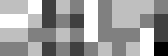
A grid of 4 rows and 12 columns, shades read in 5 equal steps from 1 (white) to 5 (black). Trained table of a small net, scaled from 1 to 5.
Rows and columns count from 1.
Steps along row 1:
same down up down up down up down same same up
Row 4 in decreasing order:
5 4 4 3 3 3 3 3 2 2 2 1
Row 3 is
2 2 3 3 2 3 1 3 3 3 1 4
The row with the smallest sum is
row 1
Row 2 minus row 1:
-1 -1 1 0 1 1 0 0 0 0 1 1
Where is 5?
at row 4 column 12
